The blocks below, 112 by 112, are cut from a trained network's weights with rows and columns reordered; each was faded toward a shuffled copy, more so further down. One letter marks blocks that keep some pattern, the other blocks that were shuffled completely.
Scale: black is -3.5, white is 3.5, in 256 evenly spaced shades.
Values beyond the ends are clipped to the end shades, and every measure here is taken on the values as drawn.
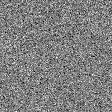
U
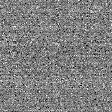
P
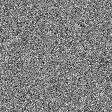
U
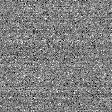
P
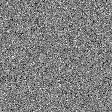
U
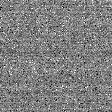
P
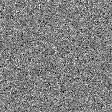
U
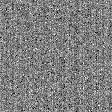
P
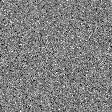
U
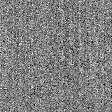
P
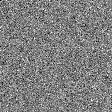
U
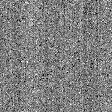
P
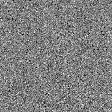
P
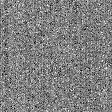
P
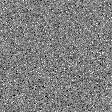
U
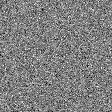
U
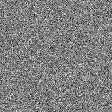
P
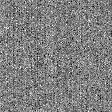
P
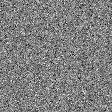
U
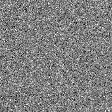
P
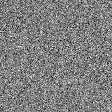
P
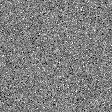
U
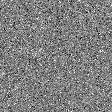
U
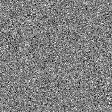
P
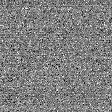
P
